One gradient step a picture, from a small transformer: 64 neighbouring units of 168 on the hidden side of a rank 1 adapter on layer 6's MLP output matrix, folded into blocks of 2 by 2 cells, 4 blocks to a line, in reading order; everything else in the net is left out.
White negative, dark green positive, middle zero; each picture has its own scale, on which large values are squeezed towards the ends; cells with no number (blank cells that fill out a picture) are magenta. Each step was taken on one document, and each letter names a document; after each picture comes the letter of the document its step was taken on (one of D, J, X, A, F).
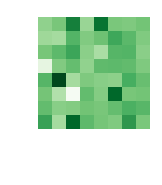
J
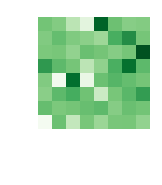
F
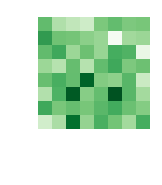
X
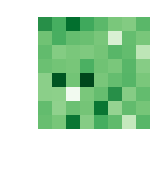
X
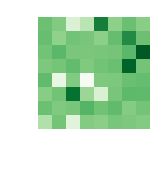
F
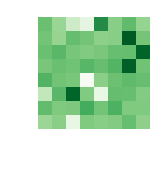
F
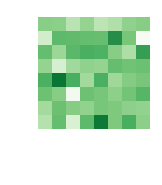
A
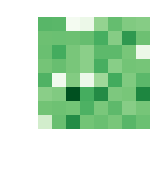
F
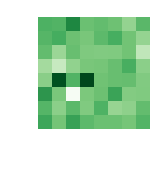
X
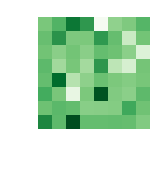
F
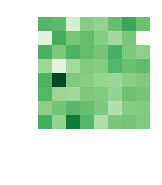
A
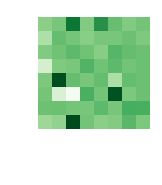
J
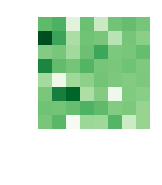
J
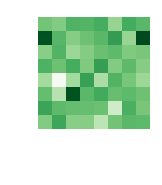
A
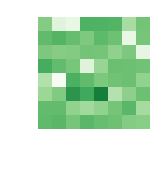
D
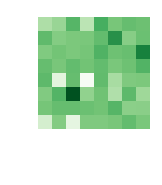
X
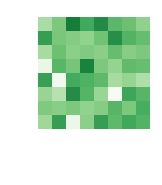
J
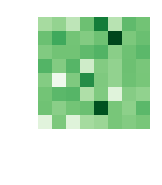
X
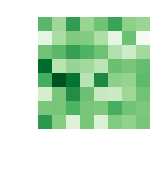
A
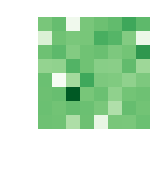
A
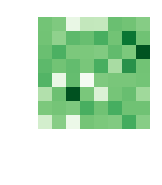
F
